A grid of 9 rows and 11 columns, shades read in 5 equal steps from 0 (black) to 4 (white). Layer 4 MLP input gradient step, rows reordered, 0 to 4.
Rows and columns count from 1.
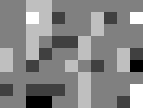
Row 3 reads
2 2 3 3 2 2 2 3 2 2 2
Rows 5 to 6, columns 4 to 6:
1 2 2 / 2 2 3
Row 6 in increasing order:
0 1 1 2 2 2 2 2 3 3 3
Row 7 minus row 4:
0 0 -1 0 1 1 0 0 0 0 0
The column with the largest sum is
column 7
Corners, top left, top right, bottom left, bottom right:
2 2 2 4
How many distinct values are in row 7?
2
